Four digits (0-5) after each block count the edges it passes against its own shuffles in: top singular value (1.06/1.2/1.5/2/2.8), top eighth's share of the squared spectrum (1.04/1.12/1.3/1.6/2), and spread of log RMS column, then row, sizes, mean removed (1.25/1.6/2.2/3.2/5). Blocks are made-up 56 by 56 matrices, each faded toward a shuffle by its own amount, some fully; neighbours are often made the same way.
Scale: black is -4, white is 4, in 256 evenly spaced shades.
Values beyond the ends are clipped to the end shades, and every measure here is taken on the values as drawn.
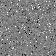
0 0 0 0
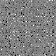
3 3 1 2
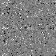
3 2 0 1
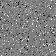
0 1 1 0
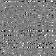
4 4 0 2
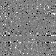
4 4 1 2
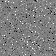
1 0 0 0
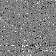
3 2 0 1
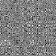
4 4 2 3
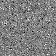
2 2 0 0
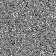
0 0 0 0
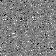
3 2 0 1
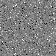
1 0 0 0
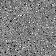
2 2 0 0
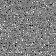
1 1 0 0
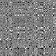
4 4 2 2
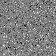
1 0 0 0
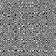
4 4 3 2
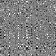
4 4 2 2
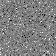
1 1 0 0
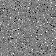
1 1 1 0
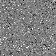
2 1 0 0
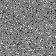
0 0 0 0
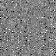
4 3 1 1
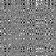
4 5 3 3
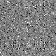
3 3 1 1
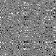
4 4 2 2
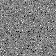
0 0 0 0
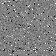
2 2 0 1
